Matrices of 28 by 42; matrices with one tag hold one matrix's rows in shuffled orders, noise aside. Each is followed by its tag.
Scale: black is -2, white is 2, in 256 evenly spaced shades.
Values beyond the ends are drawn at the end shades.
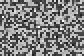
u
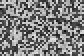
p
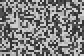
p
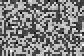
u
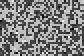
p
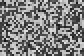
p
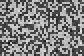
p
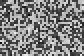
p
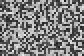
p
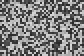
p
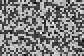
u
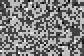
p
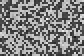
p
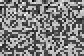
u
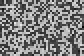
p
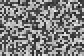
u
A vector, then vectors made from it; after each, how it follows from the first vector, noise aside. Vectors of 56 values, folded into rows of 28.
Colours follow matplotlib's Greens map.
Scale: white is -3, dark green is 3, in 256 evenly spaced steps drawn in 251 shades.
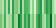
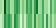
reversed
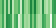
negated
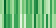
reversed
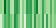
reversed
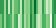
negated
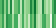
negated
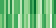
negated
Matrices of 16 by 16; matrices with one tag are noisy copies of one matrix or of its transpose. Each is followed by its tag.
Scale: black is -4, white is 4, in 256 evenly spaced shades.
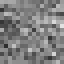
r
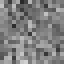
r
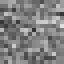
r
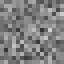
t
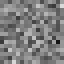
t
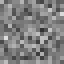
t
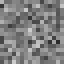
t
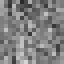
r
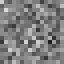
t
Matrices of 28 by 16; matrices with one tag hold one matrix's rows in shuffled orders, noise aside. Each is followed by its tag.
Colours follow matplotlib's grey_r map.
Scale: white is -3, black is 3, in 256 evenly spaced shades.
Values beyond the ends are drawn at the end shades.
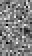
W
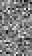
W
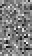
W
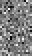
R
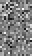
R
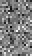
R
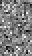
W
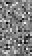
W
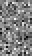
W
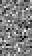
W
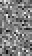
W
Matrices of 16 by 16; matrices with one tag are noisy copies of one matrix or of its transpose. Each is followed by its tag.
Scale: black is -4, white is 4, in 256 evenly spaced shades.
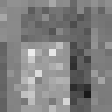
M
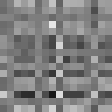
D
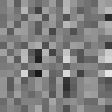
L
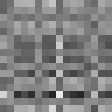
D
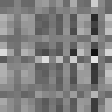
D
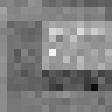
M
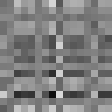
D
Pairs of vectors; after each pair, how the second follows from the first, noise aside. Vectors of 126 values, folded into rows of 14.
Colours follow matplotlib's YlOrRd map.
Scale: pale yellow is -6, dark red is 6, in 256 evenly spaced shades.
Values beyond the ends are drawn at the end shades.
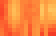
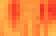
negated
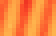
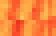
wrapped around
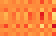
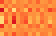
reversed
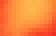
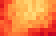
scaled up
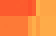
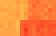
reversed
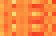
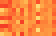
wrapped around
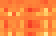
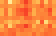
reversed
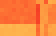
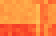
negated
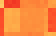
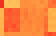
negated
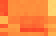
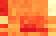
scaled up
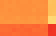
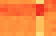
wrapped around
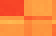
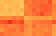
negated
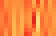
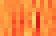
negated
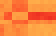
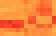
wrapped around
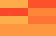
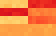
scaled up
